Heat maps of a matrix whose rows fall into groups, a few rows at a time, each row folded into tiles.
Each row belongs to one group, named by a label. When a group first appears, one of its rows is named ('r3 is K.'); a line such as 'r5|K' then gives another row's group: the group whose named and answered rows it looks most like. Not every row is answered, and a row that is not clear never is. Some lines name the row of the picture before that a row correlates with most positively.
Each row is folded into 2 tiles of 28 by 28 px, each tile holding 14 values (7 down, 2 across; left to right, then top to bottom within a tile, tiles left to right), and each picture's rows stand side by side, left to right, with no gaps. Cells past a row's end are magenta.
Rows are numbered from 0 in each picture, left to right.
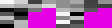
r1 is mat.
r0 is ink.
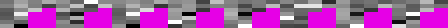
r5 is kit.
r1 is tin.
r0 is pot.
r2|pot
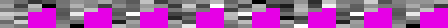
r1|pot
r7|pot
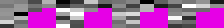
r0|mat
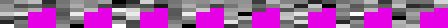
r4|mat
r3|pot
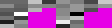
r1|mat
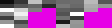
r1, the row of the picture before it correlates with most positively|0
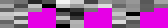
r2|mat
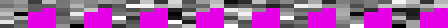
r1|pot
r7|ink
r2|kit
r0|mat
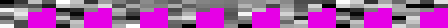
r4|pot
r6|ink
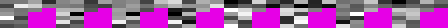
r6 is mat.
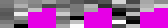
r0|pot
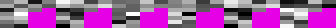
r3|mat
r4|ink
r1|ink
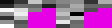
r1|mat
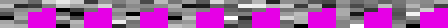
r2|mat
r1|ink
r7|pot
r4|kit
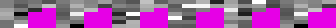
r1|pot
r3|kit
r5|pot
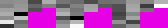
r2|tin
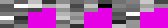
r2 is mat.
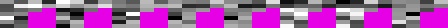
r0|kit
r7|mat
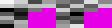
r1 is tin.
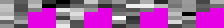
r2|kit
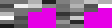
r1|tin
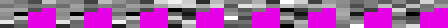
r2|mat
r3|ink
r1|mat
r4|kit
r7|tin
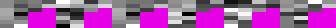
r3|mat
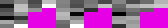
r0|tin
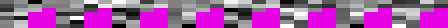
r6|pot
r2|ink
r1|tin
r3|pot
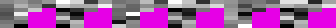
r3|ink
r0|pot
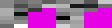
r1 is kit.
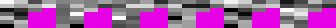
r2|kit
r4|ink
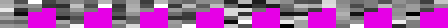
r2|tin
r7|mat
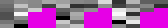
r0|pot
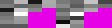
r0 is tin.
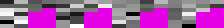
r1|tin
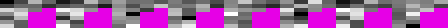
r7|pot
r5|tin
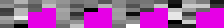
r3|kit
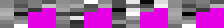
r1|tin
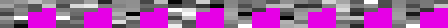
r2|mat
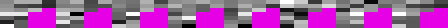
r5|ink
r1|mat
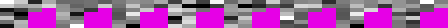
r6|pot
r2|pot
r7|tin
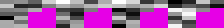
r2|ink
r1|ink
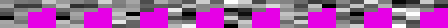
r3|tin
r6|tin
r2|mat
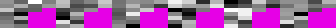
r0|tin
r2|pot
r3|ink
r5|mat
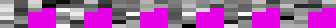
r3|pot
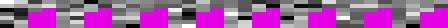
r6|kit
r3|tin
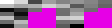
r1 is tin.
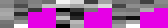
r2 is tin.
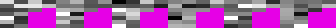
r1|mat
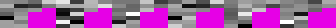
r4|pot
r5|mat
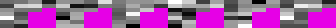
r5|kit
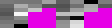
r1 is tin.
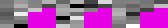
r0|pot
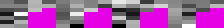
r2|ink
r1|pot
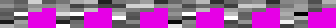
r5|mat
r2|kit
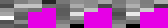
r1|pot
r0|kit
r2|pot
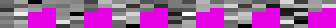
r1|mat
